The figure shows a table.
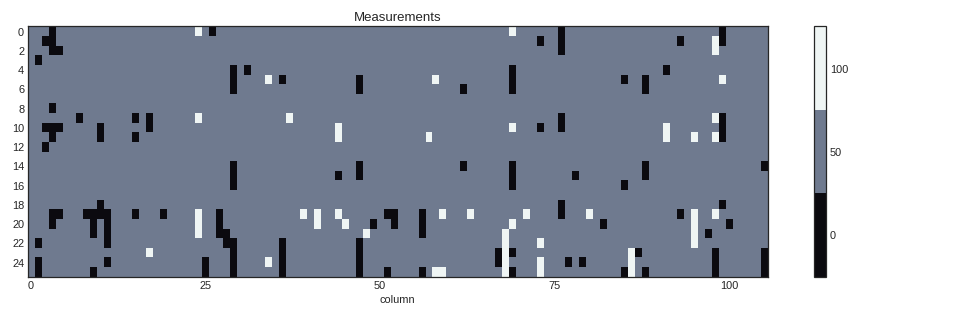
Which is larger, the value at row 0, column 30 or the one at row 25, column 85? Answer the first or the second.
the first
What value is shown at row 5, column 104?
50
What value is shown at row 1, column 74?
50
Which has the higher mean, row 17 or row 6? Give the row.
17
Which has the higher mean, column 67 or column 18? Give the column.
18
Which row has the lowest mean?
25
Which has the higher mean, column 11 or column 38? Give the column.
38
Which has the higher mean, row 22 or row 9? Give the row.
9
